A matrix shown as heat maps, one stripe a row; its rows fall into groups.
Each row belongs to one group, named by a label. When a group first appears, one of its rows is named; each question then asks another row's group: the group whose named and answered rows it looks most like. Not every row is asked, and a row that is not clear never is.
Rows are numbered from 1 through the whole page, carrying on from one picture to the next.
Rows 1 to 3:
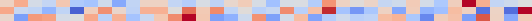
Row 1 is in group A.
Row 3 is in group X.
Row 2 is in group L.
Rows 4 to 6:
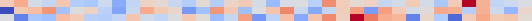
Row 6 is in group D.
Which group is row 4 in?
A
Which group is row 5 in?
X
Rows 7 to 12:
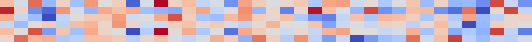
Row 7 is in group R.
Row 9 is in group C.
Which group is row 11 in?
R
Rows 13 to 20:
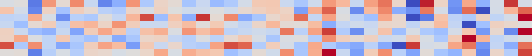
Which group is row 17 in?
L
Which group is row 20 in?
L
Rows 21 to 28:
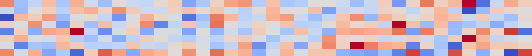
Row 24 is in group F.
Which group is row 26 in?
A
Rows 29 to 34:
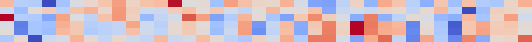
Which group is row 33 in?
D
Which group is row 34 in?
L
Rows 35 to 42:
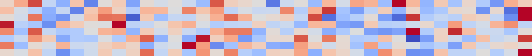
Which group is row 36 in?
L
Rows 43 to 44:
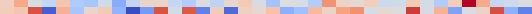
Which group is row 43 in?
A
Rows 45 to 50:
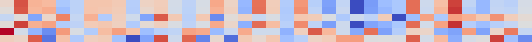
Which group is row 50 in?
R
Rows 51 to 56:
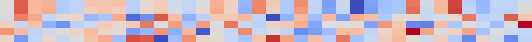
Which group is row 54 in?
C
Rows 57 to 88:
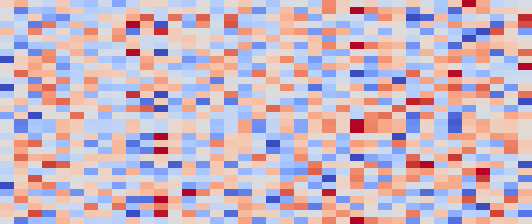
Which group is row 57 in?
A
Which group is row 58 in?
D
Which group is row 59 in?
C
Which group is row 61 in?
R
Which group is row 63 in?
D
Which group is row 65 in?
X
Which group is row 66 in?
C
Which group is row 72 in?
F
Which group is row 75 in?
D
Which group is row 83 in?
X
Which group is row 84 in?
L
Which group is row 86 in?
R
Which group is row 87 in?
R
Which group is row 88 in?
D
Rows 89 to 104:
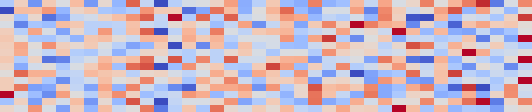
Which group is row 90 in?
X
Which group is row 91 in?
C
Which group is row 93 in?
F
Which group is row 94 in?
L
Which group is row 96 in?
A
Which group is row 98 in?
F
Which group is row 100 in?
C
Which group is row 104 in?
F
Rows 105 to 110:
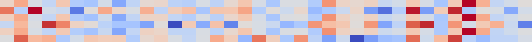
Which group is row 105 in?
A
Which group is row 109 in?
A
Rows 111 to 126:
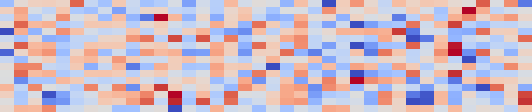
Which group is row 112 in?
A
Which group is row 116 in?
C
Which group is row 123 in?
R
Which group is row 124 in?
C
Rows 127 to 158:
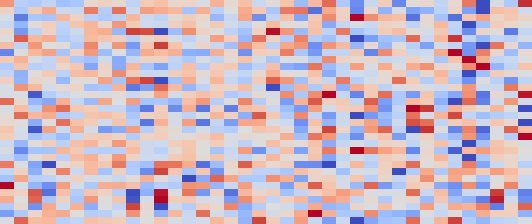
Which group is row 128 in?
R
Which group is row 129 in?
D
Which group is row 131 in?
F
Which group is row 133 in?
R
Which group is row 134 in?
X
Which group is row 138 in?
F
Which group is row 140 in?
L
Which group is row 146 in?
L
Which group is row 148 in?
D
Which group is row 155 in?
R
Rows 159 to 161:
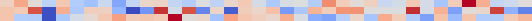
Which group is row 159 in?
A
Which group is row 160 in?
R
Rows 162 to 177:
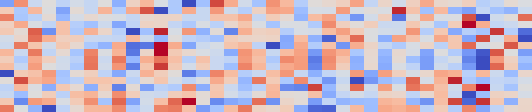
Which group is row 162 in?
X
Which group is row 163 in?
F
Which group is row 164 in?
L
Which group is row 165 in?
A
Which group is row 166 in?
R
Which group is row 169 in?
R
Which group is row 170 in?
R
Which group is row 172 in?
X
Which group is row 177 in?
C
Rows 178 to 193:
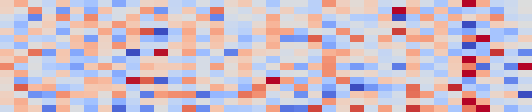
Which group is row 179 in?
F
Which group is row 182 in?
F
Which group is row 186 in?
A
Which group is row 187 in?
L
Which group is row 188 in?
A
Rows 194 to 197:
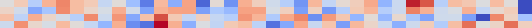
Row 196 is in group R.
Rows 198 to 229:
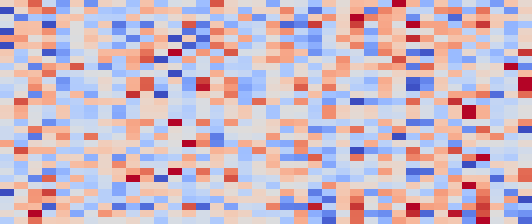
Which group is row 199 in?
X
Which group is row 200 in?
D
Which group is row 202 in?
X
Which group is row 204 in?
X
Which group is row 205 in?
C
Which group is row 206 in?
F
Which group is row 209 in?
C
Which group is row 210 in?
C
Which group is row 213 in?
A
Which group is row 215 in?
C
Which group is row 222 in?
C
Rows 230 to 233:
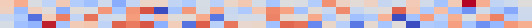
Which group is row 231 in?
F
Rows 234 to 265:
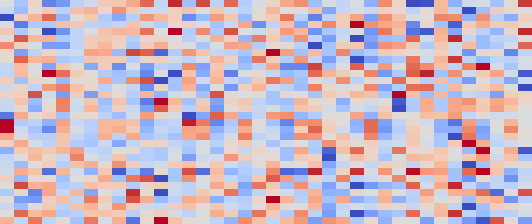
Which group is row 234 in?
C
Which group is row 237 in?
D
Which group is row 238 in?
C
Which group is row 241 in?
F
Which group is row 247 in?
F
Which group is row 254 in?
A
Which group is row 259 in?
F
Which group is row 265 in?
R
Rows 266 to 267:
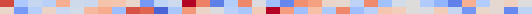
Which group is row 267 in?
F
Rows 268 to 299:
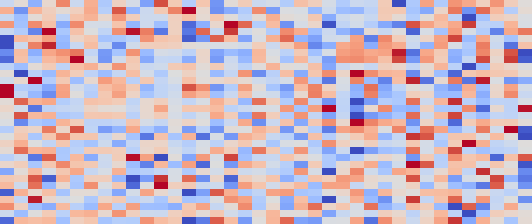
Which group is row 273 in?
X
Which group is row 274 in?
X
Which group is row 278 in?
D
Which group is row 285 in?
D
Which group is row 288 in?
A
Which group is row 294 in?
R
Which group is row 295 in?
X
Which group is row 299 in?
X
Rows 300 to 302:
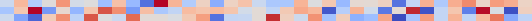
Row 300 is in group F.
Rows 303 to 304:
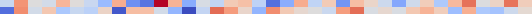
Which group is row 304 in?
X
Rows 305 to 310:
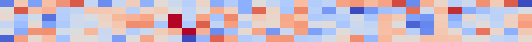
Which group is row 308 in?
C
